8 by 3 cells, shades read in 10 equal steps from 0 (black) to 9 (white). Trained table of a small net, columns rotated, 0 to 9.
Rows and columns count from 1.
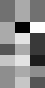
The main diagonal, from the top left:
4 6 9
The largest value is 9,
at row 3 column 3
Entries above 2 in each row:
3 3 2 2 2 2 3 3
